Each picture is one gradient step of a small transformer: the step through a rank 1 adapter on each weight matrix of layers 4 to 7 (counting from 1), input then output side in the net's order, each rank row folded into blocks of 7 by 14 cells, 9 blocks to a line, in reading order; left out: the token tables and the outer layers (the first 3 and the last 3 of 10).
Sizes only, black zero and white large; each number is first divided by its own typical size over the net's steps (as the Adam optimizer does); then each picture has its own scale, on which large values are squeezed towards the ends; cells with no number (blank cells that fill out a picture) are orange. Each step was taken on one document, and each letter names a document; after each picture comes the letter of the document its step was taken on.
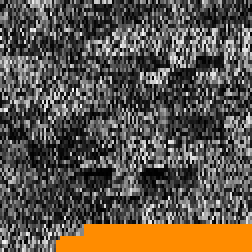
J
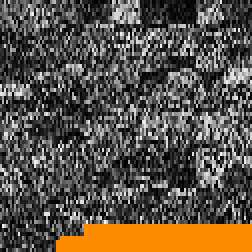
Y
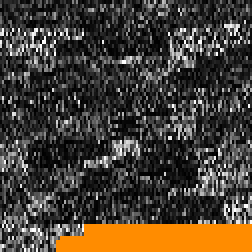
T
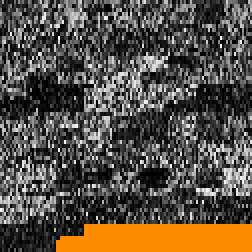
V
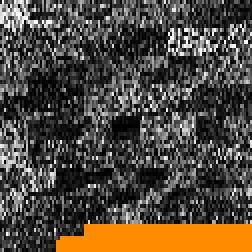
V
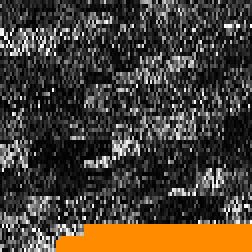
T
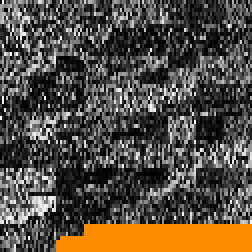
V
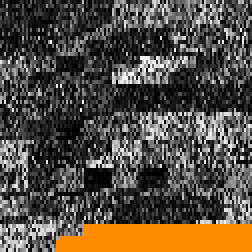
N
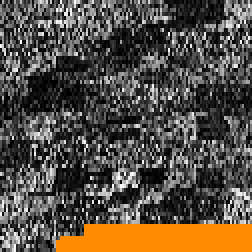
V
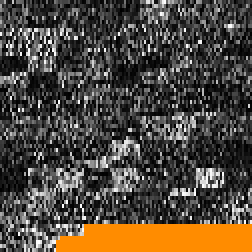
T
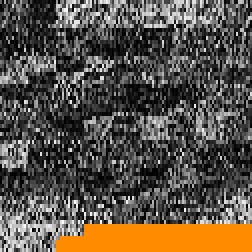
N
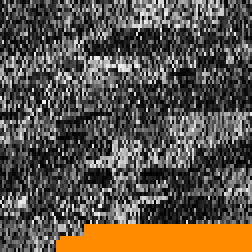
N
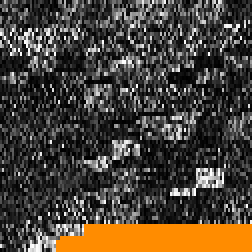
T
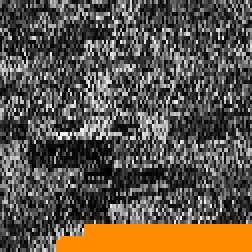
J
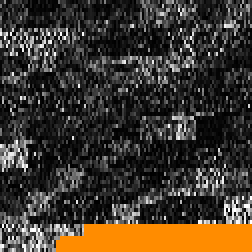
T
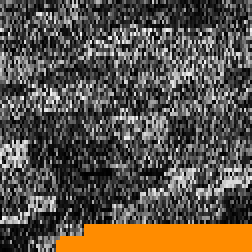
J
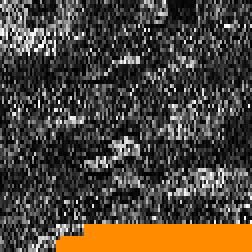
T
